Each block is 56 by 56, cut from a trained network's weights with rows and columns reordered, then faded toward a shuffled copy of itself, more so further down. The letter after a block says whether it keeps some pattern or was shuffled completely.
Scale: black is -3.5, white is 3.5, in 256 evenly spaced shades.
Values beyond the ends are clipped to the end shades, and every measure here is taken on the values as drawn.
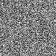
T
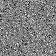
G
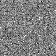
T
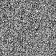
T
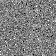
G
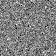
G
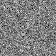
G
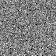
G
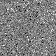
G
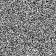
G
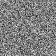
G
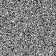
T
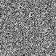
T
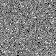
G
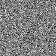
G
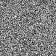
G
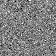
G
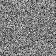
G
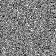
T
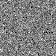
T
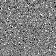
G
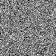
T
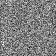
T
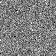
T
